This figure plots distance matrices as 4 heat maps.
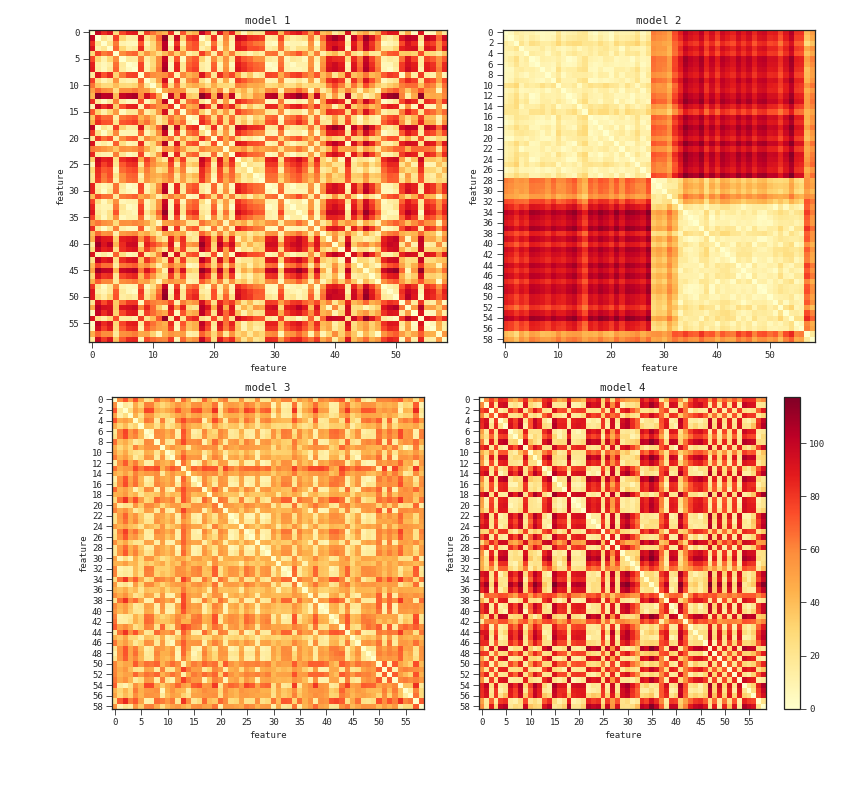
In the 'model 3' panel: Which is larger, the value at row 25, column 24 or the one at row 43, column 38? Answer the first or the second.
the second
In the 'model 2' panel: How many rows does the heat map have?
59
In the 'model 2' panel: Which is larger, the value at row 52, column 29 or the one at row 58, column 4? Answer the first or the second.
the second
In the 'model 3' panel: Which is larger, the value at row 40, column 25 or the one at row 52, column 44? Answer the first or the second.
the second
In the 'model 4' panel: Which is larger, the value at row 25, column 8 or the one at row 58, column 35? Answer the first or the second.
the second
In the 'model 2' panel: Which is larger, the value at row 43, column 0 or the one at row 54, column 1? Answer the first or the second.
the second
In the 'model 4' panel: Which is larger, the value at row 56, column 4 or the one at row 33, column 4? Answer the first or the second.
the first
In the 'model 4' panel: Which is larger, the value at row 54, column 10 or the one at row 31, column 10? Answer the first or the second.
the first
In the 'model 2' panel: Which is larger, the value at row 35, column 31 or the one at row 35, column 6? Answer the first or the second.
the second
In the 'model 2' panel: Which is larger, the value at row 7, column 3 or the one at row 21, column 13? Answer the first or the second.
the first
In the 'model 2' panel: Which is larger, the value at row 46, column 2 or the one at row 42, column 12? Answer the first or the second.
the second
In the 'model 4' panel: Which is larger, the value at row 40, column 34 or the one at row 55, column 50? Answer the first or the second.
the second
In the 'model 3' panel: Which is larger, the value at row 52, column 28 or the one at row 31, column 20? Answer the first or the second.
the first
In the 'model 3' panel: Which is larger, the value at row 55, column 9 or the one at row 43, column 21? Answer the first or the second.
the second
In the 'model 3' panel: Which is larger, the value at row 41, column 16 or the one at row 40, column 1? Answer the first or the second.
the first
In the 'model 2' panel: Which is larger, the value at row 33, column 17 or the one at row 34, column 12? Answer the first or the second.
the second
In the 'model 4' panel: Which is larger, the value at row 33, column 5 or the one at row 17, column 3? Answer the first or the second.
the first
